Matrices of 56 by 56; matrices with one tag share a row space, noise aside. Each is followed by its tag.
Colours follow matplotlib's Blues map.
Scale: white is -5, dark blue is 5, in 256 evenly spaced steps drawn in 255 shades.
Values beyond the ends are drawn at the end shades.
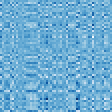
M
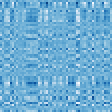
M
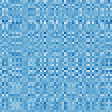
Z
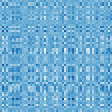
Z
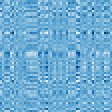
M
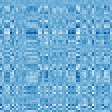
M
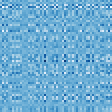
Z
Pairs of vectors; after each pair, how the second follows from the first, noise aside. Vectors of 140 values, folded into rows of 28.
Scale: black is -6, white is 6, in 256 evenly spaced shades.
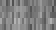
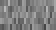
shuffled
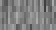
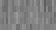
shrunk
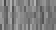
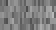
shuffled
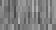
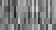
scaled up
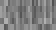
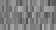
shuffled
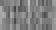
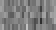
reversed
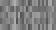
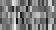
scaled up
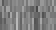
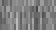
copied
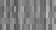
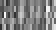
scaled up
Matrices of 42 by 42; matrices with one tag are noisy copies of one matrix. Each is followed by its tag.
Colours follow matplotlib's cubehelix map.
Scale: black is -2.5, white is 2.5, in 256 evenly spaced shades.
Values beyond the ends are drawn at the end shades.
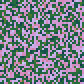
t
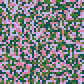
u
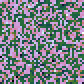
u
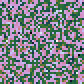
u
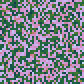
t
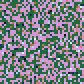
t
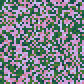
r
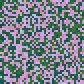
r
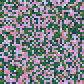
r
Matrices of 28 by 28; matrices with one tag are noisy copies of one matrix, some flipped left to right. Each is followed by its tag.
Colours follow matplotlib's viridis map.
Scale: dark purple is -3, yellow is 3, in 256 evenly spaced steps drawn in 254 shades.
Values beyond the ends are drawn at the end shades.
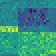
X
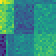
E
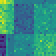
E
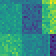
E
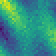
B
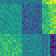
E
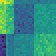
E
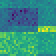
X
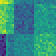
E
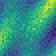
B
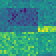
X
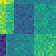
E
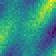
B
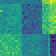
E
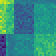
E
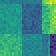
E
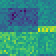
X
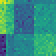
E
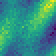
B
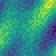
B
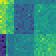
E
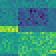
X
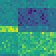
X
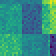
E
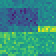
X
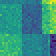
E
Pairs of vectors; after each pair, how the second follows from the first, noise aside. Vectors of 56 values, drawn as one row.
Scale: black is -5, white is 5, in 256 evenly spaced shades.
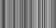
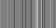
partly zeroed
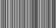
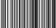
scaled up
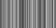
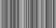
negated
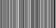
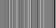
partly zeroed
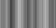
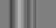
partly zeroed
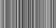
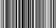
scaled up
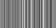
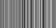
negated
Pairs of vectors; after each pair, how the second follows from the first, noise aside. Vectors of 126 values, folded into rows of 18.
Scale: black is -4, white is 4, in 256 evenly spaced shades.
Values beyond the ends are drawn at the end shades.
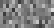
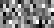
scaled up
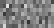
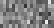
reversed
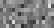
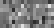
sign-scrambled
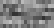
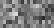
sign-scrambled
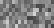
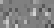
partly zeroed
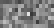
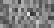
sign-scrambled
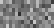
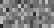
reversed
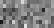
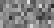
reversed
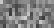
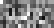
scaled up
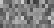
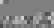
partly zeroed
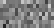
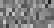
reversed
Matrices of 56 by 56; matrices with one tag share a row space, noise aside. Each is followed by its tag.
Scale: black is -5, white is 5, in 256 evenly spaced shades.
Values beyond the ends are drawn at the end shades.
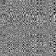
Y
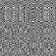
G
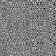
Y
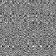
G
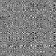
Y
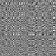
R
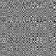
Y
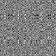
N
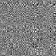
Y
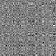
R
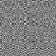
G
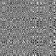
Y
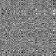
R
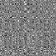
G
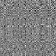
N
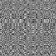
G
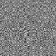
G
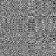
R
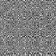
N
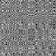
R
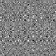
G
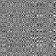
Y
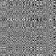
Y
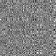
Y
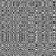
R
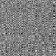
R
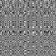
G
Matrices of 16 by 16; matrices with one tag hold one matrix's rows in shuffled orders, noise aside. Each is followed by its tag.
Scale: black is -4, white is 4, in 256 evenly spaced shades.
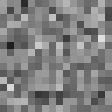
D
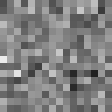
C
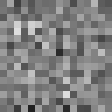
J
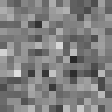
C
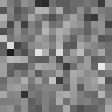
D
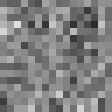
C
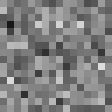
D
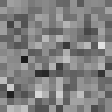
D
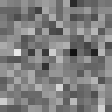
C
